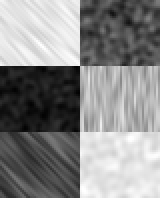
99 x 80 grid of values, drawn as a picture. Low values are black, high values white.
It is made of 3 by 2 panels. Panel 1,1: very high, slanting down to the right, faint in contrast. Panel 1,2: low, blotchy. Panel 2,1: very low, blotchy, faint in contrast. Panel 2,2: high, streaked downward. Panel 3,1: low, slanting down to the right. Panel 3,2: very high, blotchy, faint in contrast.
